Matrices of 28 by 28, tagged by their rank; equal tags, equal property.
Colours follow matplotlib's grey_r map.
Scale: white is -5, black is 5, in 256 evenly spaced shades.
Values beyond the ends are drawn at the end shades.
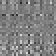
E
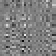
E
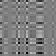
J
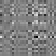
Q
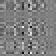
Q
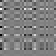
J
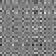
Q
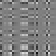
J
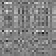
E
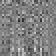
E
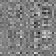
E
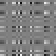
J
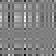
J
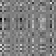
Q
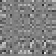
E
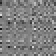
E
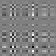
J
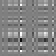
J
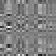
Q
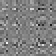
E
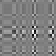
J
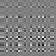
J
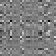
E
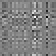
Q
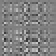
Q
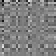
Q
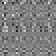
Q
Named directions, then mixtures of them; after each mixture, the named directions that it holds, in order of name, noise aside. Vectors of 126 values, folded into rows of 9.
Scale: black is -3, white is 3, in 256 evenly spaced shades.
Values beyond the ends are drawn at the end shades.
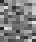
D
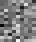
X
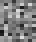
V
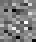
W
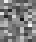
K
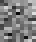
D, X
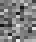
X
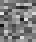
K, V, X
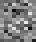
W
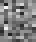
D, V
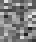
K, V, W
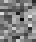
K, W, X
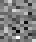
D, W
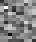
D, V, W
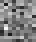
D, V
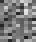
D, X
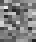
D, K, W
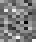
W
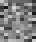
D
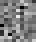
V, X
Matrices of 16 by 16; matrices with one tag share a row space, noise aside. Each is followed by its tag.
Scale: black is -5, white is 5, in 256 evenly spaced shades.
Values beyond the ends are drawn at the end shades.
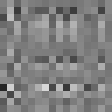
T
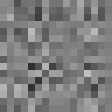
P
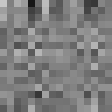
P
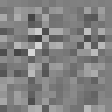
P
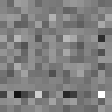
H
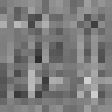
P
